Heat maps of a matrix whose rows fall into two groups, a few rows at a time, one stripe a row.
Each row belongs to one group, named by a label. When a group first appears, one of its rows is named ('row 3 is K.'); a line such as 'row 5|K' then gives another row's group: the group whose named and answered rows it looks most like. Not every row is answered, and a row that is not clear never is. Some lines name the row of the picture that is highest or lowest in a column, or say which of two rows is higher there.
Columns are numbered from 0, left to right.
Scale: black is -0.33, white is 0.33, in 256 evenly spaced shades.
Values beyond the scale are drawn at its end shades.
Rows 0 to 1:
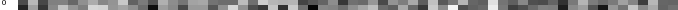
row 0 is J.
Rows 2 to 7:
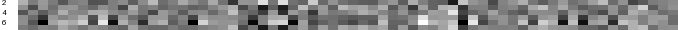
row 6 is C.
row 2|J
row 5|C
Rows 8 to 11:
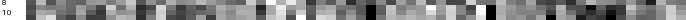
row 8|J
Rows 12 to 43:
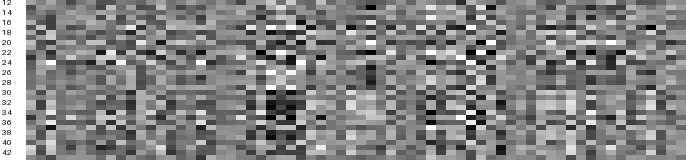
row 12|J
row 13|C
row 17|J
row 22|C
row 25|C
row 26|J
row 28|C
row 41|J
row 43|C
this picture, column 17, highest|24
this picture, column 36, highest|22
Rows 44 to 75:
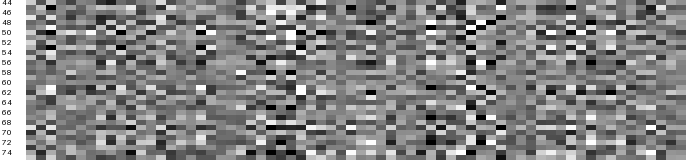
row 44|J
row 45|J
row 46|J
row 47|J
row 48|C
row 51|J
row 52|J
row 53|C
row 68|J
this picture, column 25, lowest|72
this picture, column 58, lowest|62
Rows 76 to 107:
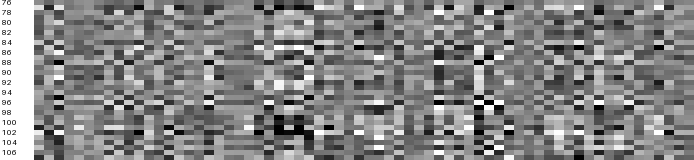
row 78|C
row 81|C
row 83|J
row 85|J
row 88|C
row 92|J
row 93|J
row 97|C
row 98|C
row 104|C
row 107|J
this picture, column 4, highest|101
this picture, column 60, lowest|96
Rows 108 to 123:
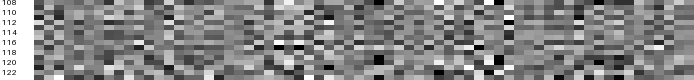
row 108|C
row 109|J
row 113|J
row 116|J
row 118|J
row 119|C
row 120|C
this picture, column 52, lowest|123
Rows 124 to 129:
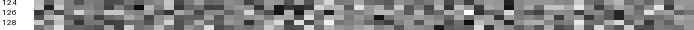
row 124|J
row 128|J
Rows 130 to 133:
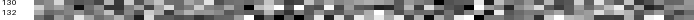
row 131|J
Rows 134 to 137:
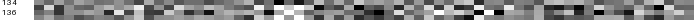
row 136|C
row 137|J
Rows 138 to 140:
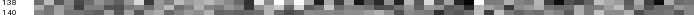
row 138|J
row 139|J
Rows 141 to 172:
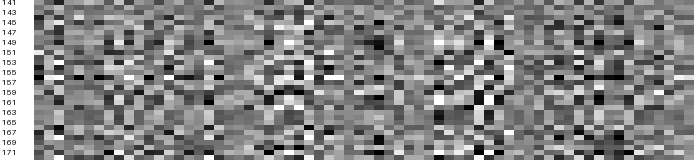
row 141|C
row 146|J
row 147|C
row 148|C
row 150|C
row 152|J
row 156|C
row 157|J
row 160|C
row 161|C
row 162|J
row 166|C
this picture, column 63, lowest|159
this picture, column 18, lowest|156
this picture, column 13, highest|156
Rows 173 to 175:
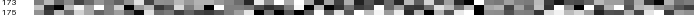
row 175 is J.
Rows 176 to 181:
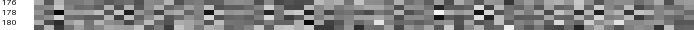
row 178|C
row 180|C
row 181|J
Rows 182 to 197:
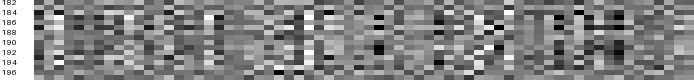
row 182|J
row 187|C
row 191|C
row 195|J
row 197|J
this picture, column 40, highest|191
